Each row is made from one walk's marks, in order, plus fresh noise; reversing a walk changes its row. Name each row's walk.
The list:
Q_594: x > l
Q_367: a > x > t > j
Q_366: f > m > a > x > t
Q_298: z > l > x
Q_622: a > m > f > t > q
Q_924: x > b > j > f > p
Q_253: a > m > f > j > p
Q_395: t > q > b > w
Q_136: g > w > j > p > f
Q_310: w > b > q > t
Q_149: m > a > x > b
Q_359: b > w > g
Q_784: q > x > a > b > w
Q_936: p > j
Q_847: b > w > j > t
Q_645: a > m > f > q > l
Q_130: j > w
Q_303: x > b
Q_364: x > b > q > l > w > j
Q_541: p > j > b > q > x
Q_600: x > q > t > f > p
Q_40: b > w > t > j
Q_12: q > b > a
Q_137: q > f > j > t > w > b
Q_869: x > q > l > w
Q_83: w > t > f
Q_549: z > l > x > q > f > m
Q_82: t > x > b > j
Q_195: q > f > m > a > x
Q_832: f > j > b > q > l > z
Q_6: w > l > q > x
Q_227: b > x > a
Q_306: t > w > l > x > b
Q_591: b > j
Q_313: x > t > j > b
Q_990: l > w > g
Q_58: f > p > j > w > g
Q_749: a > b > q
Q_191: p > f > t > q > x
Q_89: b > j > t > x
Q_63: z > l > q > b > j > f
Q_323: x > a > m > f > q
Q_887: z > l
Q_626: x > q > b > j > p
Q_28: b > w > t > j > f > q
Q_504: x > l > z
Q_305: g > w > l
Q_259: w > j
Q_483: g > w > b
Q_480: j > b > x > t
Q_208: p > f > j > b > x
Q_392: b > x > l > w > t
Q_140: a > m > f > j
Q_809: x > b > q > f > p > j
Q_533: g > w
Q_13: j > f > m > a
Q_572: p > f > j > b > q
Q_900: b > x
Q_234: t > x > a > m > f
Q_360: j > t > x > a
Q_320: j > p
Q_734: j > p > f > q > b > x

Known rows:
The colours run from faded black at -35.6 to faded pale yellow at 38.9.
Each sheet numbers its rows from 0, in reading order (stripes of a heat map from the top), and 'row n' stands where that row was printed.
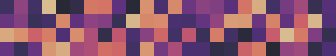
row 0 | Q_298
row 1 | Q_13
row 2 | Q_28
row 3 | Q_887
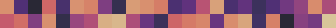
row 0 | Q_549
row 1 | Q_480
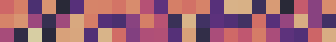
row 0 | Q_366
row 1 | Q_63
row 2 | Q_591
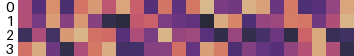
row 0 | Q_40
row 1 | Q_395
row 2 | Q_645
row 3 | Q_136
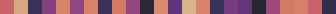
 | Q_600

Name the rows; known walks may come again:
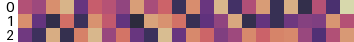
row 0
Q_392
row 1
Q_549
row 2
Q_259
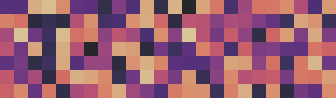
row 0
Q_869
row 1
Q_234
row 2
Q_253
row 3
Q_137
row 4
Q_13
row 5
Q_140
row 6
Q_480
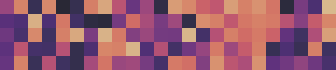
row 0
Q_89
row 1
Q_784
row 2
Q_82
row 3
Q_149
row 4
Q_208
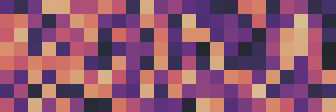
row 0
Q_887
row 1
Q_63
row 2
Q_600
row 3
Q_323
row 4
Q_572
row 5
Q_40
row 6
Q_298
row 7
Q_395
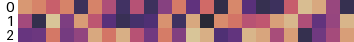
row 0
Q_28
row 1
Q_130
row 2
Q_367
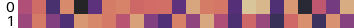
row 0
Q_366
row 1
Q_320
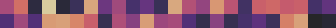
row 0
Q_191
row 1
Q_645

